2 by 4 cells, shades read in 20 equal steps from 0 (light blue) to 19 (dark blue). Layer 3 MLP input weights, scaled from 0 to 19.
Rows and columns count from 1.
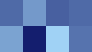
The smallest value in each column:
5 6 0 10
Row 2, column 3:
0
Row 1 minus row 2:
6 -13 12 1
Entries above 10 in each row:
3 1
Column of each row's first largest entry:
3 2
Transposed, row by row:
11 5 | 6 19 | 12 0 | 11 10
